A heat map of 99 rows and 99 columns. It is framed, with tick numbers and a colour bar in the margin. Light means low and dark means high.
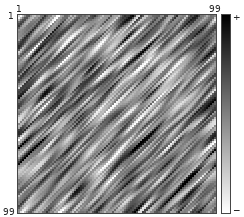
No overall slope runs across the table. The halves do not mirror each other. Overall the values sit about 50% of the way up the scale. The values follow a bell shape.
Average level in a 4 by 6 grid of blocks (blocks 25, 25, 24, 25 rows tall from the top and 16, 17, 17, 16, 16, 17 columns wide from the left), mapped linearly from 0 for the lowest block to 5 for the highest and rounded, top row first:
421325 / 443103 / 332333 / 232444
